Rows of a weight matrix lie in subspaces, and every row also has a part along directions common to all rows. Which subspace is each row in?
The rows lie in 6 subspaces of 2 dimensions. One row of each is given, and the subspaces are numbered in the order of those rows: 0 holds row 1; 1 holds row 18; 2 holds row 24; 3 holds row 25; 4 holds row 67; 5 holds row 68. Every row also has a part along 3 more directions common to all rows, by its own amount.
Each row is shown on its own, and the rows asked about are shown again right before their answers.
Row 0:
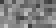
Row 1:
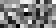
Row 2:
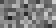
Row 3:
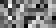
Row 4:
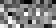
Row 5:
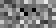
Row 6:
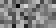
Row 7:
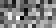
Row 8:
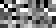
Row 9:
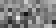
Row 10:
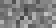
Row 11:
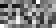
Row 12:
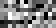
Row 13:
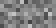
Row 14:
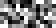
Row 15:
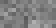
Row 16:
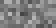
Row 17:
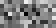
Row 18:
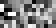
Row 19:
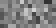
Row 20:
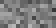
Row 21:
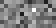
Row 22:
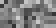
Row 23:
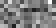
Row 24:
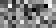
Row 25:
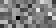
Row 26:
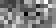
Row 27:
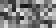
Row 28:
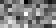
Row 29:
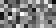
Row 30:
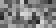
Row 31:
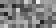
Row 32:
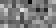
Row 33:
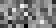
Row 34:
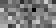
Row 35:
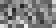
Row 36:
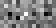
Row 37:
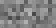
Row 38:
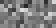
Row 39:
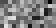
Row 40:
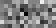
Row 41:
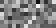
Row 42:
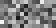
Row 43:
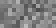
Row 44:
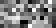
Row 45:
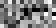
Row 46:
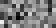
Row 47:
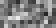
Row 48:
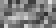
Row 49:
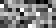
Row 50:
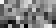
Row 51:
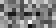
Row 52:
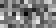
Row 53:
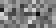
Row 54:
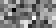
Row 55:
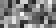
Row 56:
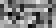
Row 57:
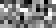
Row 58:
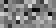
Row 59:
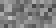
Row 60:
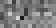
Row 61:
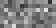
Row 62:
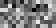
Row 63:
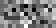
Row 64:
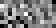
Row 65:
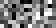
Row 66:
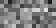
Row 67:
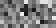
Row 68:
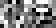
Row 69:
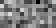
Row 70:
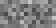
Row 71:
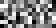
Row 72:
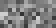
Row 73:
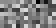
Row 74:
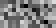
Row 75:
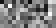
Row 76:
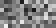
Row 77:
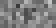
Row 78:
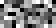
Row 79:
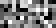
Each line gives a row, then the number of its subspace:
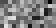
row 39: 0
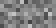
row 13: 1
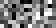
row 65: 0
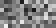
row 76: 1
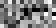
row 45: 5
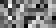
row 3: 2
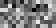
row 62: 2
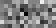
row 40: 4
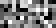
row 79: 2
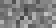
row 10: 5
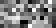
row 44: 4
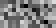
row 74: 2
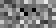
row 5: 4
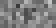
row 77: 2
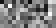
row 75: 2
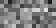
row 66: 5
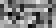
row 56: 1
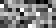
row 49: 1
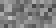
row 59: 1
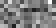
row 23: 5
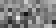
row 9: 0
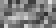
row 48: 4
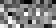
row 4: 0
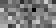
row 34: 0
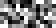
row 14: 2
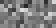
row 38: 2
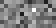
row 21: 3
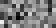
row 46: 4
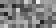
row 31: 3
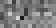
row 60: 5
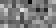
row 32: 2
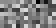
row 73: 3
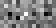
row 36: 5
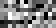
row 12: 1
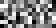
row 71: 3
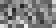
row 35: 3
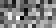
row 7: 5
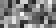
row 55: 4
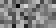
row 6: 4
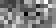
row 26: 5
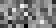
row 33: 3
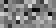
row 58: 3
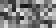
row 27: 2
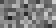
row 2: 1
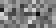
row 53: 1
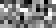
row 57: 2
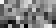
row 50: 0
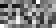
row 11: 3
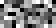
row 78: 1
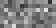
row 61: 5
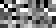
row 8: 2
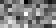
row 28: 0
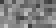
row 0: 0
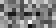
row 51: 1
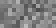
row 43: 5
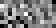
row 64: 3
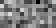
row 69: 1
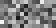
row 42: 4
